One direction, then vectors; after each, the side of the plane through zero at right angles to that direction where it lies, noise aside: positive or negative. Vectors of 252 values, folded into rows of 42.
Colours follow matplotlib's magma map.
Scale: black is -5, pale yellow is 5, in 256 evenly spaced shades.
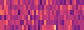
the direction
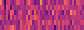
negative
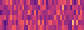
negative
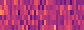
positive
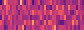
positive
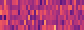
positive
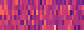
positive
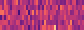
positive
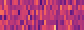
positive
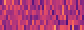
positive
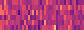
positive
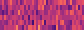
negative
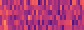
positive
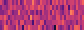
negative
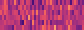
positive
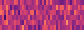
positive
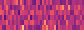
positive
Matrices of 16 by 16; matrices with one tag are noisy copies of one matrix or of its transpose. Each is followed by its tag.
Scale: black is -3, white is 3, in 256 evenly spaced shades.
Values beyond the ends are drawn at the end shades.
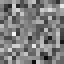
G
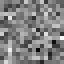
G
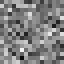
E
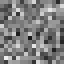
G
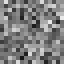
E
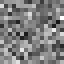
E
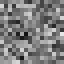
E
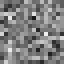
G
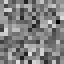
E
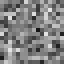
G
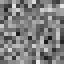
G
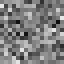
E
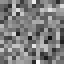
G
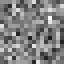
G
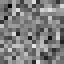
G
